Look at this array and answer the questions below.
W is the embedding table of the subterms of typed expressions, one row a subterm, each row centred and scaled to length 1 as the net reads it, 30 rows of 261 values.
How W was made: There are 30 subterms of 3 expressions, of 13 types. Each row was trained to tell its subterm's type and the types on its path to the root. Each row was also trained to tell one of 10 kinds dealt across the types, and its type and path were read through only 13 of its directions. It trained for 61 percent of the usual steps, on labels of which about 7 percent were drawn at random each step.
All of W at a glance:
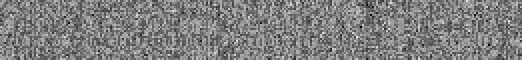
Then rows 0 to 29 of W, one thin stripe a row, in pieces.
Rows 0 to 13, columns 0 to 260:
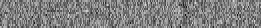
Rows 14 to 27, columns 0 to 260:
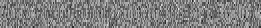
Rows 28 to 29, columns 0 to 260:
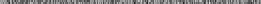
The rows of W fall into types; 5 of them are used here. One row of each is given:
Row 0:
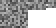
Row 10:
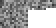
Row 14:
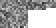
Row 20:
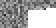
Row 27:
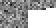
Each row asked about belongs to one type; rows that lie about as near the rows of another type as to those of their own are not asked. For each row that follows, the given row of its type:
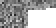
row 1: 20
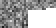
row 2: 27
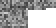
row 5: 0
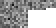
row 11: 10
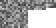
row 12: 14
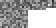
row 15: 10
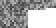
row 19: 20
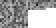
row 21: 20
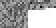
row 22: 20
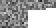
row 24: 0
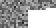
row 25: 10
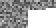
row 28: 10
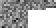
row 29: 14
